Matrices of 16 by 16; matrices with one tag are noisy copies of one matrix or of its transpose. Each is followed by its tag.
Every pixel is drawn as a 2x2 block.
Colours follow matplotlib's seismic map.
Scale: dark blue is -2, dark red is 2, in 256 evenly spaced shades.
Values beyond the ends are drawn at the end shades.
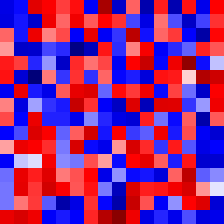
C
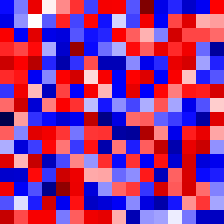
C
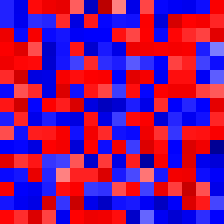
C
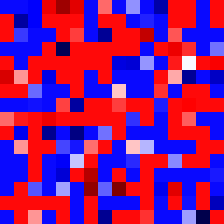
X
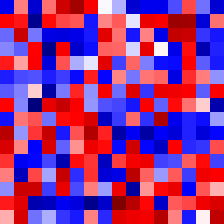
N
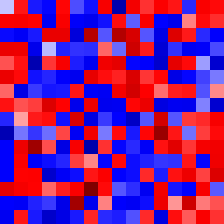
N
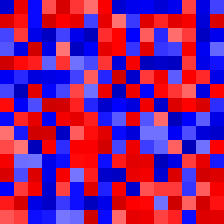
N
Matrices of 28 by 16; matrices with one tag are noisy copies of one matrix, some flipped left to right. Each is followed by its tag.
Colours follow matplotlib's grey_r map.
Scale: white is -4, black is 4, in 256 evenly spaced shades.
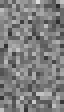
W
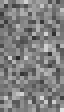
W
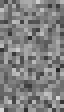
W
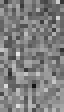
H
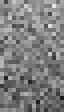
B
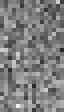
H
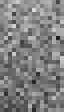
B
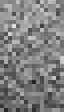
B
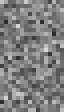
W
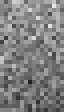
B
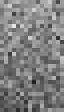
B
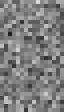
W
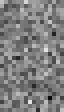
W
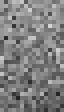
B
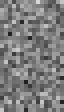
W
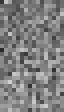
H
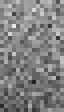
B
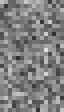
W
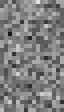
W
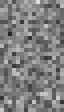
W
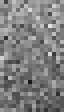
B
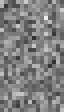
W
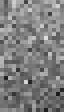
B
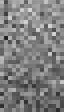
B
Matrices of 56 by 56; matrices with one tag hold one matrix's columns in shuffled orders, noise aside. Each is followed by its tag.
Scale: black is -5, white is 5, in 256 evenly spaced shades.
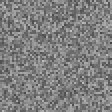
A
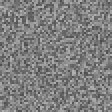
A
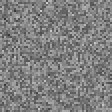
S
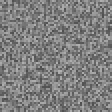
S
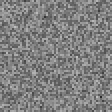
A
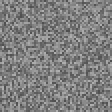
S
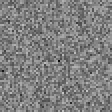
S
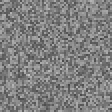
S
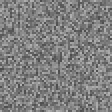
S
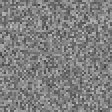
A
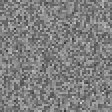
A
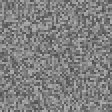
A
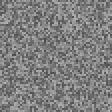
A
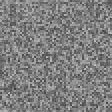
S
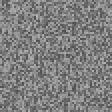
S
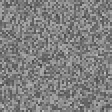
A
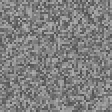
A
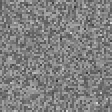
A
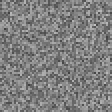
A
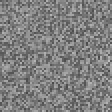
S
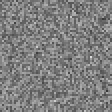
A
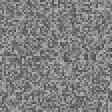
S
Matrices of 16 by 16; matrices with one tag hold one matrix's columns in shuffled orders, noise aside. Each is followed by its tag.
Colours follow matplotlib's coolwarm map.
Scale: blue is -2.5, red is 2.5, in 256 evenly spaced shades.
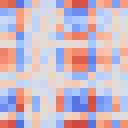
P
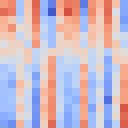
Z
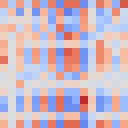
P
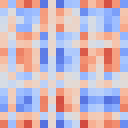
P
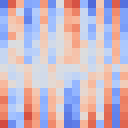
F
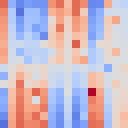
F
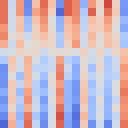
Z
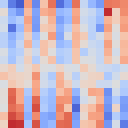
F
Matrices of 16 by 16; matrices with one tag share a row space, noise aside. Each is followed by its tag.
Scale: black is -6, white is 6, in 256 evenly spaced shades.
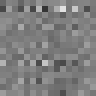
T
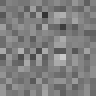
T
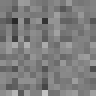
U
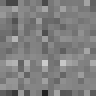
U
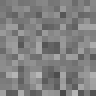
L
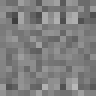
L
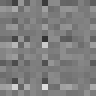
U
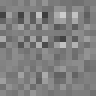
T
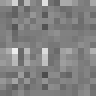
U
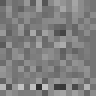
T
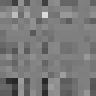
U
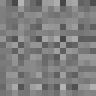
L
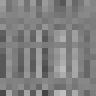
T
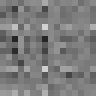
U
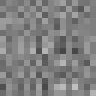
T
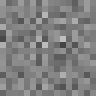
T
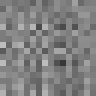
T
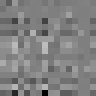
U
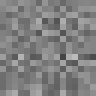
L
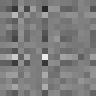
U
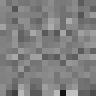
L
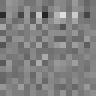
T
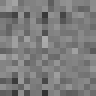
U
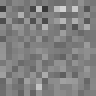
T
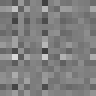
U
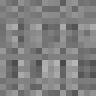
L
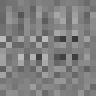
T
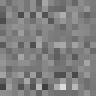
T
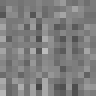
T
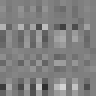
T
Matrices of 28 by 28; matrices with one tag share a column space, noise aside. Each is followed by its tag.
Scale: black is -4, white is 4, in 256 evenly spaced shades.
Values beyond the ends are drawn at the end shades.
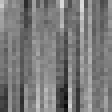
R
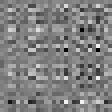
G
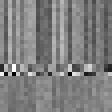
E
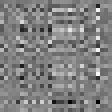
G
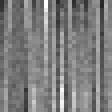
R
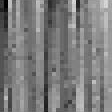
R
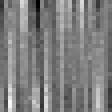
R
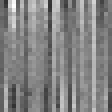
R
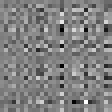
G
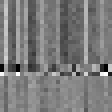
E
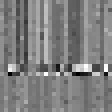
E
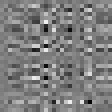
G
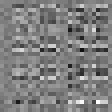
G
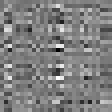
G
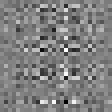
G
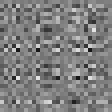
G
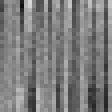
R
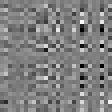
G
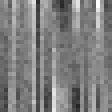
R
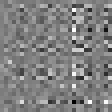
G
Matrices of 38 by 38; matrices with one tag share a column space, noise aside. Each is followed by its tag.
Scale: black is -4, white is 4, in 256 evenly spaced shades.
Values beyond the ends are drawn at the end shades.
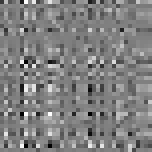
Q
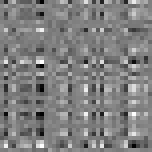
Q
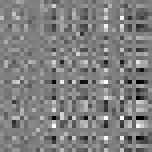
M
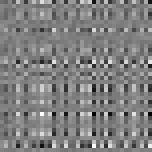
Q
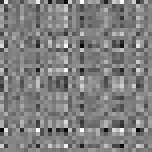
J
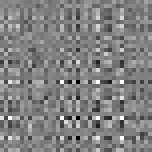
M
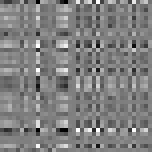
J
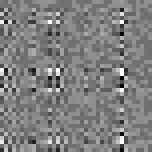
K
